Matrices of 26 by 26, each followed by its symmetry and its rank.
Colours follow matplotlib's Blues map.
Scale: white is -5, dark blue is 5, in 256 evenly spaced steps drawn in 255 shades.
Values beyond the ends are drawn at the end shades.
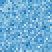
symmetric, full rank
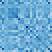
symmetric, rank five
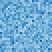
symmetric, full rank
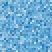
neither, full rank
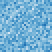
symmetric, full rank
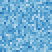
neither, full rank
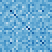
symmetric, rank five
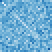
symmetric, full rank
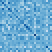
symmetric, rank five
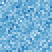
symmetric, full rank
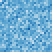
symmetric, full rank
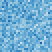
neither, full rank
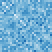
symmetric, full rank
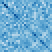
symmetric, rank five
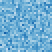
neither, full rank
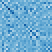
symmetric, rank five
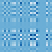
neither, rank one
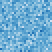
neither, full rank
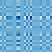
neither, rank one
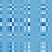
neither, rank one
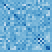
symmetric, rank five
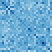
symmetric, rank five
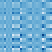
neither, rank one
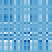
neither, rank one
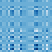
neither, rank one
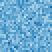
neither, full rank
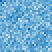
symmetric, full rank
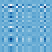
neither, rank one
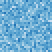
neither, full rank
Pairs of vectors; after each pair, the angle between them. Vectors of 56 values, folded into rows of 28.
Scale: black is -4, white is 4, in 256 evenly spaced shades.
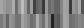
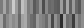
partly aligned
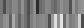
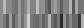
nearly opposite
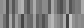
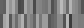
nearly opposite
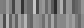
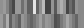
partly aligned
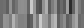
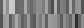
orthogonal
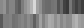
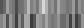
orthogonal
